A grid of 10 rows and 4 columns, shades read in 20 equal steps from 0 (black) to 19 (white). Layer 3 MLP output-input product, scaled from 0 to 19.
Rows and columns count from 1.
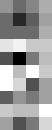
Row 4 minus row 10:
5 12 6 -1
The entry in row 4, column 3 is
15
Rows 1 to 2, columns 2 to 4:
8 10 13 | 3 7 12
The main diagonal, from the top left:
11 3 8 15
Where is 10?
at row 1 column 3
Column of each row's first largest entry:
4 4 4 2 4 1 1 4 4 4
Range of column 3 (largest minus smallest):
13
